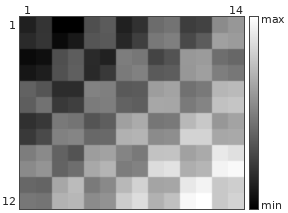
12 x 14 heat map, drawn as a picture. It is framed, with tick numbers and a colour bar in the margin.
Values rise toward the bottom right. The bottom right is the ninth with the highest average. No lone cell stands out from its neighbours. The field is checkered. The ninth with the lowest average is the top left.
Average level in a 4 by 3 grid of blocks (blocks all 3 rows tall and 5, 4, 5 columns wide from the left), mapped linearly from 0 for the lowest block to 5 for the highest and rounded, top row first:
0 1 2 | 1 2 3 | 2 3 4 | 3 4 5
